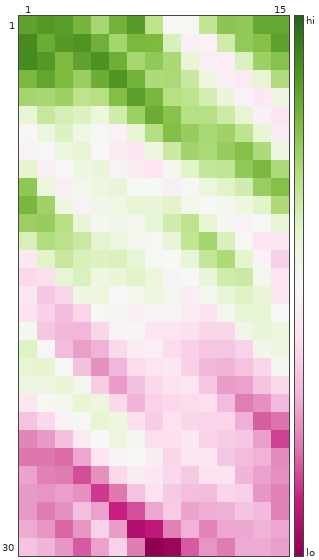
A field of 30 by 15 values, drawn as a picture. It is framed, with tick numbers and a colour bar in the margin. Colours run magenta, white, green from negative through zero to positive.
Lone odd cells: none. Grain: diagonal, down to the right. Slope: up to the top.
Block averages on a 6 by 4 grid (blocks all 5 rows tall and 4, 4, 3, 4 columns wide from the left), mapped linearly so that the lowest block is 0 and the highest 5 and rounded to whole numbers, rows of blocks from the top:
5 5 3 4 | 3 3 4 4 | 3 3 3 3 | 1 2 1 2 | 1 2 1 0 | 0 0 0 0
